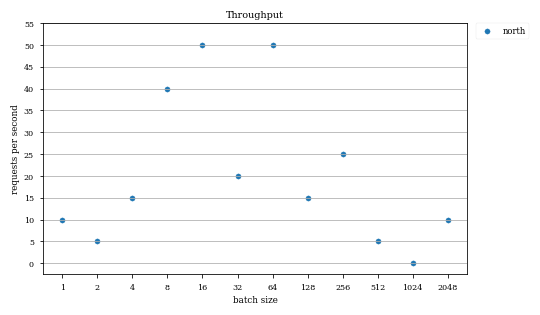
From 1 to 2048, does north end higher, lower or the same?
the same
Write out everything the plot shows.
Title: Throughput
x-axis: batch size, ticks 1 2 4 8 16 32 64 128 256 512 1024 2048
y-axis: requests per second, ticks 0 5 10 15 20 25 30 35 40 45 50 55
Legend: north
Values:
north: 10 5 15 40 50 20 50 15 25 5 0 10
